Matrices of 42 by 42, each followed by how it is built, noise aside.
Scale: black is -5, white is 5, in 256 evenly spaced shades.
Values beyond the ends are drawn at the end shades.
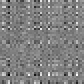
low rank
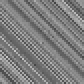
Toeplitz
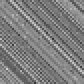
Toeplitz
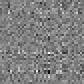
low rank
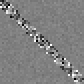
banded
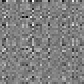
low rank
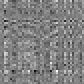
low rank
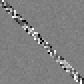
banded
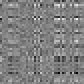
low rank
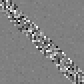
banded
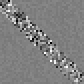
banded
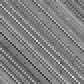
Toeplitz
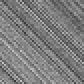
Toeplitz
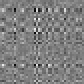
low rank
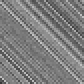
Toeplitz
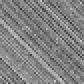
Toeplitz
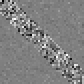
banded
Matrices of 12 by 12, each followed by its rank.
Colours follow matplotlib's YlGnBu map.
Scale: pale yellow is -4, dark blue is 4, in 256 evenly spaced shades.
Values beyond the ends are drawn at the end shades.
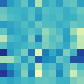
two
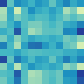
two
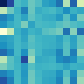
two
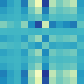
one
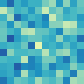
full rank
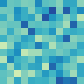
full rank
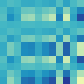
one
